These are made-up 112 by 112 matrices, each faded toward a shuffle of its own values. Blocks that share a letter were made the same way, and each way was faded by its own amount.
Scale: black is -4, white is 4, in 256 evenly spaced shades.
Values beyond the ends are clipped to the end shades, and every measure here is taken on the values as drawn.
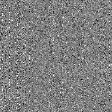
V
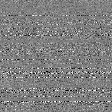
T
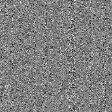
V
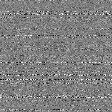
T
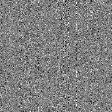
V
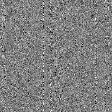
V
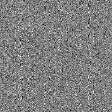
V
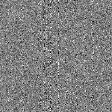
V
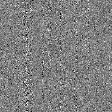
V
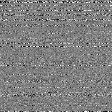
T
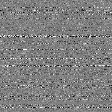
T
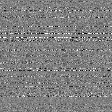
T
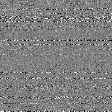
T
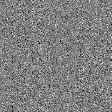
V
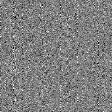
V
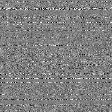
T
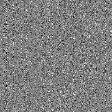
V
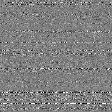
T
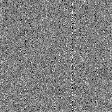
V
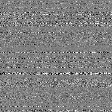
T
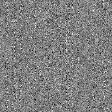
V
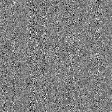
V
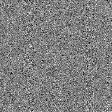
V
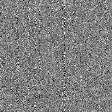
V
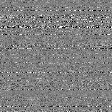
T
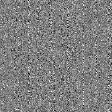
V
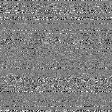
T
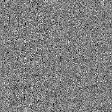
V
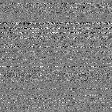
T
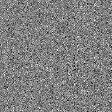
V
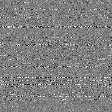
T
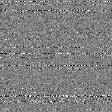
T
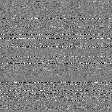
T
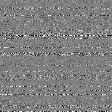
T
